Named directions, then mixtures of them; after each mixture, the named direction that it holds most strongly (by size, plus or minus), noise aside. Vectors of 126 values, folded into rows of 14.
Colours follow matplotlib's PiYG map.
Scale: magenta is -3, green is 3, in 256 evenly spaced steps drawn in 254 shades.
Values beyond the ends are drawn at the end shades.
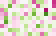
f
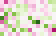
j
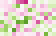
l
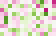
f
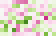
l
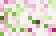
j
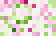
l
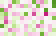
f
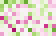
j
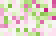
f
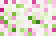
j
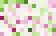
j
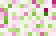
f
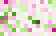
j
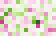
j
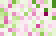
f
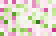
j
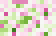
l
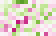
l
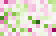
j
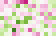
l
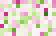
f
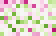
j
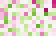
f
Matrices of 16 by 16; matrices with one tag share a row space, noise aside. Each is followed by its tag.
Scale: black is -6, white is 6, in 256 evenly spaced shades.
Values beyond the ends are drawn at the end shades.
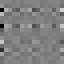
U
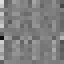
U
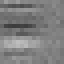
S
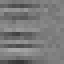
S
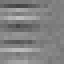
S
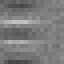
S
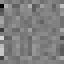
U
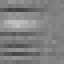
S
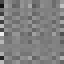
U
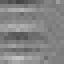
S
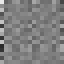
U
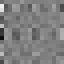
U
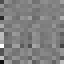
U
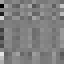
U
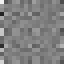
U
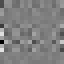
U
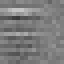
S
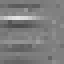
S
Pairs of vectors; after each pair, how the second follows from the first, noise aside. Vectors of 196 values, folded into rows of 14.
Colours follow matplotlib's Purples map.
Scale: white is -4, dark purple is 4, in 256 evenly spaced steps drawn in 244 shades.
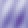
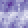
wrapped around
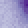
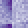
wrapped around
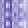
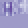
partly zeroed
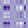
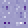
partly zeroed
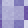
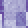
wrapped around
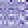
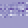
partly zeroed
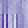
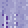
partly zeroed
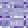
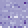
partly zeroed
